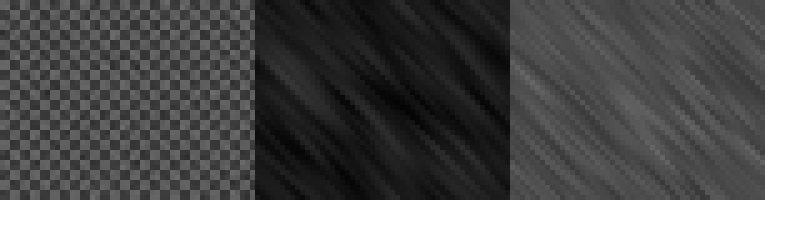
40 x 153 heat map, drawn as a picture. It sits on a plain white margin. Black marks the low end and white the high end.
It is made of 1 by 3 panels. Panel 1,1: low, checkered. Panel 1,2: very low, slanting down to the right, faint in contrast. Panel 1,3: low, slanting down to the right, faint in contrast.
